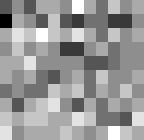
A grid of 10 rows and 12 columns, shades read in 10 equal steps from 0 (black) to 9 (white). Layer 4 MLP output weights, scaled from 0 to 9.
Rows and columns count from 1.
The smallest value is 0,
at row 2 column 1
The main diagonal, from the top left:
3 6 7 6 5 5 7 6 4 9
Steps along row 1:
up down up same down up down down up down up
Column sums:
51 56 57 57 60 50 56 50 48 53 49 58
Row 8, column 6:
5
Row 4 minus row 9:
-2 1 -2 -1 -1 -4 -6 -2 2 0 2 -3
